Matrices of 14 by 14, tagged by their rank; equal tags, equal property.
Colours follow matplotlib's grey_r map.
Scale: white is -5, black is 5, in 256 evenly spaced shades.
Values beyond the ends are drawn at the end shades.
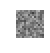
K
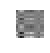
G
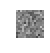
K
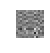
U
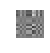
G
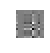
G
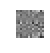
U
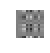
G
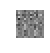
U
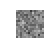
K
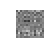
U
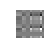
G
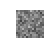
K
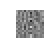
U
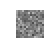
K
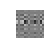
G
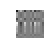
G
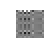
G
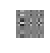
G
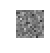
K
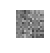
U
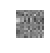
U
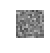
K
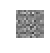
U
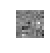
U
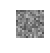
K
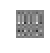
G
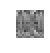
U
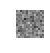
K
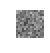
K
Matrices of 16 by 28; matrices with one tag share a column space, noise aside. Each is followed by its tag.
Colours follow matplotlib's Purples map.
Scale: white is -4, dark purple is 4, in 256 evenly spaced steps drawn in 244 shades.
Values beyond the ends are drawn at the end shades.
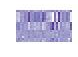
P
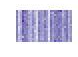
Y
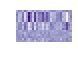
P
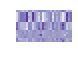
P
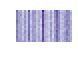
Y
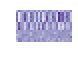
P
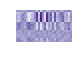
P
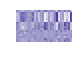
P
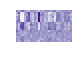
P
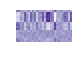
P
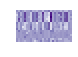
P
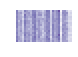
Y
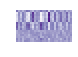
P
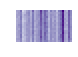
Y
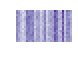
Y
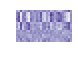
P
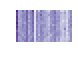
Y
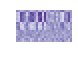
P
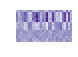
P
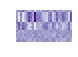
P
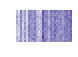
Y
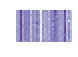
Y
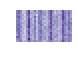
Y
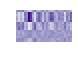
P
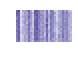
Y
